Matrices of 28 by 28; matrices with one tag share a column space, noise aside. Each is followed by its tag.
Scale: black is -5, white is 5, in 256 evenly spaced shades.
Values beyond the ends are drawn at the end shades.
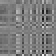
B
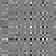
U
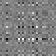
U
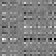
U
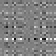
U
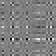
U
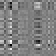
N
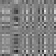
B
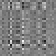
N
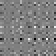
U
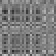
B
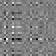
U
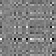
U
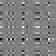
U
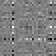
U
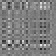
N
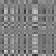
B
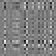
N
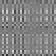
B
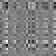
N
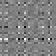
U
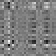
N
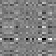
U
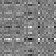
U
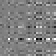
U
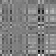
B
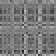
B
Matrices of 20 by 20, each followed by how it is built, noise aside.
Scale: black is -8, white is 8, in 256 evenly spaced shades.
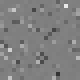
sparse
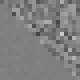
upper triangular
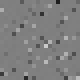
sparse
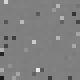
sparse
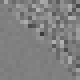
upper triangular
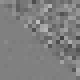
upper triangular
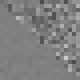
upper triangular
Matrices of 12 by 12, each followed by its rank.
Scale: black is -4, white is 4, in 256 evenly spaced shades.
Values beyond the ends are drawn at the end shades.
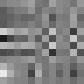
two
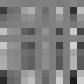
one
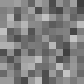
full rank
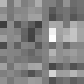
two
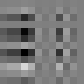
one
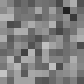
full rank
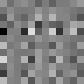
two
